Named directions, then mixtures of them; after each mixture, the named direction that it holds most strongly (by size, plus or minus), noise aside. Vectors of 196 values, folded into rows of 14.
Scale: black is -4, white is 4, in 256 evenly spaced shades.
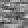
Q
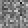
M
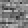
Q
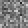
M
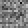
M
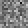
M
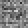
M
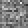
M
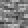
Q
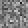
M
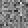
M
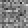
M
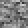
Q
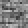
Q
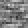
Q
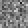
M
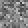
M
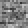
Q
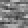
Q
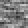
Q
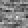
Q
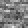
Q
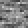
Q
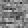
Q
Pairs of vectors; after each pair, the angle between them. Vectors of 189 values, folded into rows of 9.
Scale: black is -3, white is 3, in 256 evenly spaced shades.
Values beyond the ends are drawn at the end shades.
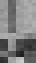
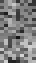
partly opposed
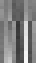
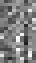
partly opposed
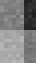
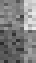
nearly opposite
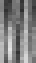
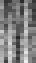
nearly parallel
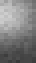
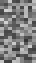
orthogonal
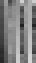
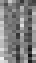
nearly opposite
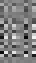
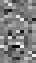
orthogonal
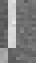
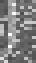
partly aligned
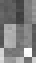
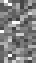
orthogonal
